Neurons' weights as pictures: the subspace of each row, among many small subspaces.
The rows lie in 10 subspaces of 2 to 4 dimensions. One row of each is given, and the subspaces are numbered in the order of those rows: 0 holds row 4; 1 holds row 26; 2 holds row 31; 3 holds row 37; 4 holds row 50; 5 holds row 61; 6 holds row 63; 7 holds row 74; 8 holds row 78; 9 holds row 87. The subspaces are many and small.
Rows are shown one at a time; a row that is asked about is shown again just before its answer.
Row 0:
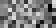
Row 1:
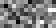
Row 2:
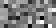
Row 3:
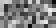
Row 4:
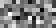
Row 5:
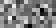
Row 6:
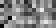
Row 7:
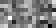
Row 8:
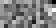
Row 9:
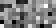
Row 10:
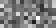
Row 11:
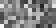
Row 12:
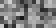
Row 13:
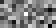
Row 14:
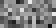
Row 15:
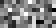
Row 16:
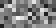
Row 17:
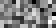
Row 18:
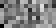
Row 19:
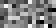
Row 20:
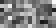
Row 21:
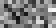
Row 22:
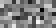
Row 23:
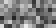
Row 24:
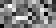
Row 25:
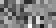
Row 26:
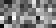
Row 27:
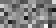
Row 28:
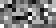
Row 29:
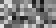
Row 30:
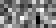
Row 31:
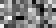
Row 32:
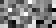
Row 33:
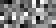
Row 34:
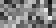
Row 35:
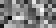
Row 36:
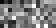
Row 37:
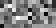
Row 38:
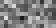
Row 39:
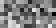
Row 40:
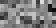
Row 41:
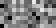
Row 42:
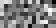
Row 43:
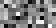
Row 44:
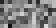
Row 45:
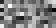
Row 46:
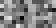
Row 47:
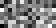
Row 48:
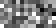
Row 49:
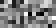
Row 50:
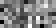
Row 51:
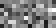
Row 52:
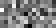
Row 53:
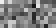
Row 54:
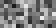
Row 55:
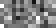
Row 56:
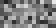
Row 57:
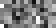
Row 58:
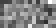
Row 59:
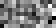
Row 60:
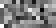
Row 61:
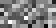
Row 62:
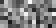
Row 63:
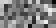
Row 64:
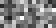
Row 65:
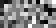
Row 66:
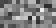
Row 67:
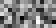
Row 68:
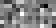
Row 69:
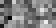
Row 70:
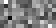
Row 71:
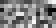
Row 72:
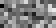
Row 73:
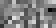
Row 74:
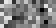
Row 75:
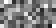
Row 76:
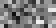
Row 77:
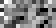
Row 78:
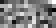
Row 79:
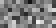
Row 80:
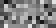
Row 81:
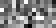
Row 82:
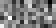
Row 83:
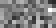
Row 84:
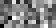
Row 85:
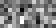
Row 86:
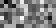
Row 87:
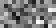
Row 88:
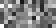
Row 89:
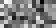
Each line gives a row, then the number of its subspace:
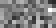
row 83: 7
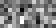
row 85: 1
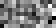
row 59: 5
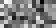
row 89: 6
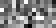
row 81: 4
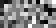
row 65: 6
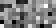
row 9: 4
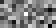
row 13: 3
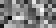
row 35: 2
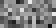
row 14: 4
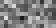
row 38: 8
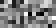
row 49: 3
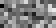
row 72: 5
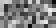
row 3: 6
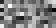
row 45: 8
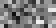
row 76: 9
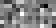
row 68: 4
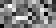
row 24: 3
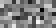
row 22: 0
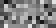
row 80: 8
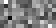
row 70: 2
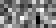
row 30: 1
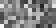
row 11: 3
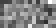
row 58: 6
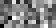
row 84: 7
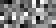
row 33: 1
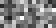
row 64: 2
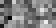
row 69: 7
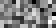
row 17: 5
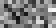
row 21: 9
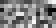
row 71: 8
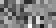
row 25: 4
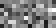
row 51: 5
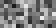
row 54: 2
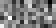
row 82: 7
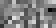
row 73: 7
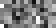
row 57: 9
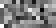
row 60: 3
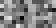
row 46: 7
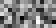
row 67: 1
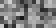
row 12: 2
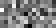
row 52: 4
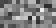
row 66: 0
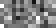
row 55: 9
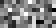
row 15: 0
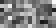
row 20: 8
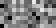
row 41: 9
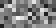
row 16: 3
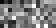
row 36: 1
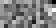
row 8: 8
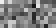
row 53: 1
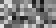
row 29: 6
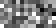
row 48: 5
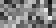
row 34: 7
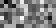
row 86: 7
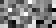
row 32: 0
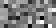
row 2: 2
